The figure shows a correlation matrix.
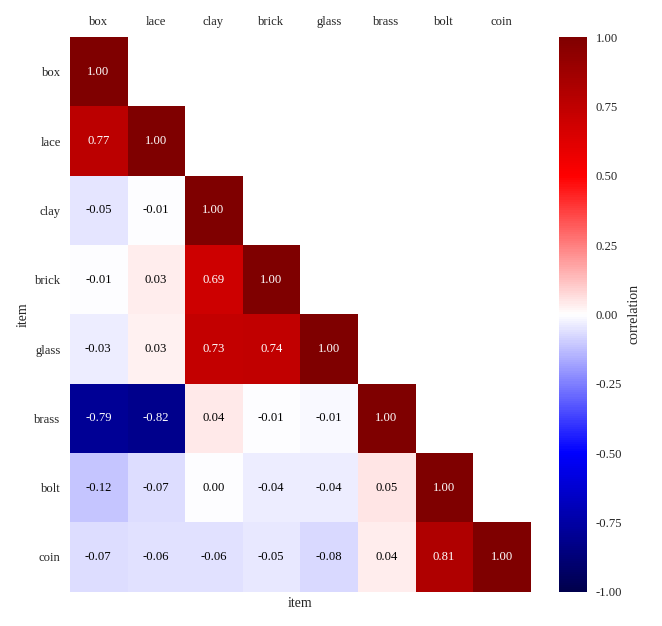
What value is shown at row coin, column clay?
-0.06
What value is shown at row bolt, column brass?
0.05
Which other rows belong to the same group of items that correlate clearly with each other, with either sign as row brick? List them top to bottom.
clay, glass
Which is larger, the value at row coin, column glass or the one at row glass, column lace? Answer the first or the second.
the second
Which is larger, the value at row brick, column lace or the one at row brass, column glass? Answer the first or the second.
the first
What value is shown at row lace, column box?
0.77
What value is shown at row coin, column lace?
-0.06
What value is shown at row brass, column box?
-0.79
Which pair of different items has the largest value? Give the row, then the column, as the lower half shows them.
coin, bolt
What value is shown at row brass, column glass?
-0.01
